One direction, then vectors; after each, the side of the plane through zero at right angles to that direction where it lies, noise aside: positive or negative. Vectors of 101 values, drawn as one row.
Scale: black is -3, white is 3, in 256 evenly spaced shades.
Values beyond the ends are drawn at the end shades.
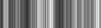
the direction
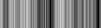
negative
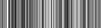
positive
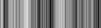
negative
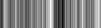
positive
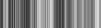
positive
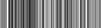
positive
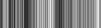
positive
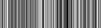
positive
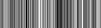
positive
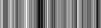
negative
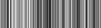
negative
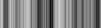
negative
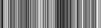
positive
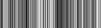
positive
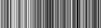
negative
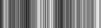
positive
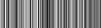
negative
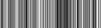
positive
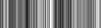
positive
